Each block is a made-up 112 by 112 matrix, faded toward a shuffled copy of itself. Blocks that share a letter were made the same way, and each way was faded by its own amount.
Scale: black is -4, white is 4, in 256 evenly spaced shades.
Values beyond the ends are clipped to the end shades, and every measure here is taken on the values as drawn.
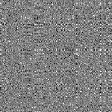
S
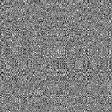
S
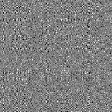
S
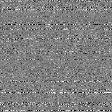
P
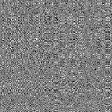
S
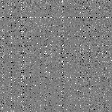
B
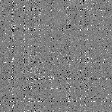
B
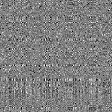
S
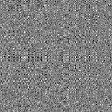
S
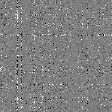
B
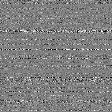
P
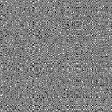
S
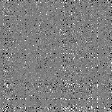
B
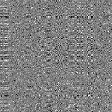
S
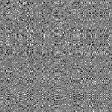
S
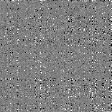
B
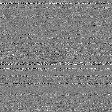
P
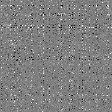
B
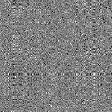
S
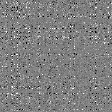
B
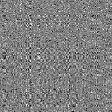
S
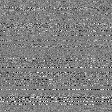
P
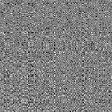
S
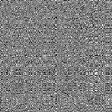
S
